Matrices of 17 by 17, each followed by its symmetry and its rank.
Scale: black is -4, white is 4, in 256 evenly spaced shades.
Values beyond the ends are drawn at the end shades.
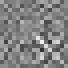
symmetric, rank three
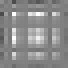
symmetric, rank one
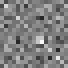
symmetric, rank three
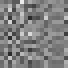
neither, rank three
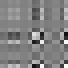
symmetric, rank one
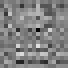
neither, rank three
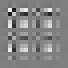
symmetric, rank one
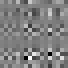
neither, rank two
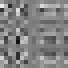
neither, rank two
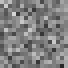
neither, full rank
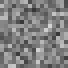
neither, full rank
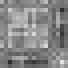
symmetric, rank three
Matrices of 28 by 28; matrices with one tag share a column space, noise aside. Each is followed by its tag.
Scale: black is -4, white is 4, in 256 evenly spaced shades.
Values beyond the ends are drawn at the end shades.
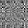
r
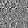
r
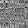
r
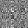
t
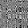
t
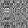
r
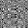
t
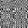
t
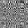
r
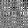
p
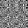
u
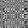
t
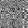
t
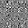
r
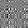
t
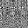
p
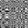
t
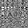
p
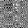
u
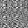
u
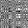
t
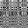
p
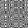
u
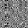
u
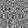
t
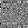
r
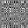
r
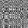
t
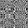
t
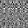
r
